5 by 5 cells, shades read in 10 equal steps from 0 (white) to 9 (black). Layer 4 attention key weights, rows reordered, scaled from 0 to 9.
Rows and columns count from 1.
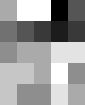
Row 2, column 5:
7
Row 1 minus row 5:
1 -4 -4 8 3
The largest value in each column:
5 6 7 9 7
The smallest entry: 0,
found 3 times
